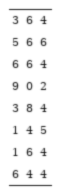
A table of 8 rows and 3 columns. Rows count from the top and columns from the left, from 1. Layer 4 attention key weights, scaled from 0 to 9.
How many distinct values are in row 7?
3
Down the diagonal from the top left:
3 6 4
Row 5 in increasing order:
3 4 8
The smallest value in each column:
1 0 2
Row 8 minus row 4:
-3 4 2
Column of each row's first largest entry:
2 2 1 1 2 3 2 1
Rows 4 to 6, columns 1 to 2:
9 0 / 3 8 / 1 4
